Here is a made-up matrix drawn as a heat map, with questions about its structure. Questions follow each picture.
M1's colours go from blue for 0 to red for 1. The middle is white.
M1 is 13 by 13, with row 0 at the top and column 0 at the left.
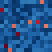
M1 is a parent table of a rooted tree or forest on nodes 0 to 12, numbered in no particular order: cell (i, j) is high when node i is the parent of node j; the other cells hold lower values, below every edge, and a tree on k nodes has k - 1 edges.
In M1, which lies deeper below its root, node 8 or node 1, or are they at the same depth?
node 1
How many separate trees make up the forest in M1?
4
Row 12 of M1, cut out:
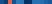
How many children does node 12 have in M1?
1
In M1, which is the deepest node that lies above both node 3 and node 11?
6
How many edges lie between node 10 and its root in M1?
3
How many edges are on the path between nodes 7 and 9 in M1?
2
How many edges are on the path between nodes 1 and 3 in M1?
3
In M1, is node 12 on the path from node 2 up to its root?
yes
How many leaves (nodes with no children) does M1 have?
6
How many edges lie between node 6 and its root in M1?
0
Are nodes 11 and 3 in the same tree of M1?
yes
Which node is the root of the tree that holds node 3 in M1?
6
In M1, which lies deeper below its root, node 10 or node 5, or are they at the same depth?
node 10
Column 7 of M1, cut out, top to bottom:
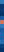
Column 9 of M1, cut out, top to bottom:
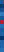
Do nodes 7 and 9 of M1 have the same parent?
yes
